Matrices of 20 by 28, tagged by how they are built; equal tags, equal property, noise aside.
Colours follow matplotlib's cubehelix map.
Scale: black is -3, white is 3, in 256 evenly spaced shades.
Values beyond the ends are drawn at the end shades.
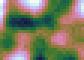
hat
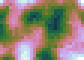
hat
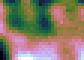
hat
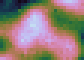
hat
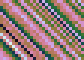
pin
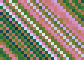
pin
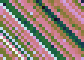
pin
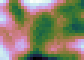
hat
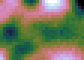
hat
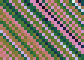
pin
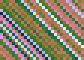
pin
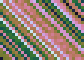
pin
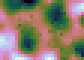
hat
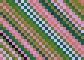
pin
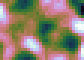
hat
